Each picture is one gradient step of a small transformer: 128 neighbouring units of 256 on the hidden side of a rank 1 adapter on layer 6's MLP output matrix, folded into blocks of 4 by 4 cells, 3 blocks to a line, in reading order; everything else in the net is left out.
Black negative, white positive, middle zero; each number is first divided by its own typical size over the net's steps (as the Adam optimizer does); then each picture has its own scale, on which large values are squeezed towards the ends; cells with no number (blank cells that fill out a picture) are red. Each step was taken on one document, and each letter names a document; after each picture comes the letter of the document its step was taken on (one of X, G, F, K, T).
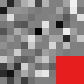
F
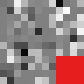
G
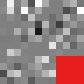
F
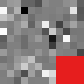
F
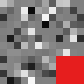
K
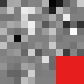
K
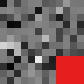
G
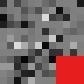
K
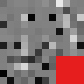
G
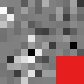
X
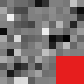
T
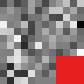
K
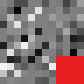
G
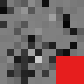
X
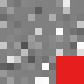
G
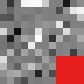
T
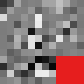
K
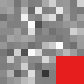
K
